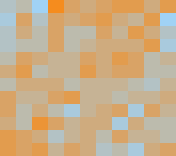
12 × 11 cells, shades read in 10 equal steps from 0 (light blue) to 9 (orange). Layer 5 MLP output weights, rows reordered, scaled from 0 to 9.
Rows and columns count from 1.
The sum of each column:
49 57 50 61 50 58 57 57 53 54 42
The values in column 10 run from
2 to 7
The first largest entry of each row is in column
4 7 9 10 8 2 2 5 1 3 1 1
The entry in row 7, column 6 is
4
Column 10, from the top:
5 7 5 7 3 3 2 4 6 3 4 5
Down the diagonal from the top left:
2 6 3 6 4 7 4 3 1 3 3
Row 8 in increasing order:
3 4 4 4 4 4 4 5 6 6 7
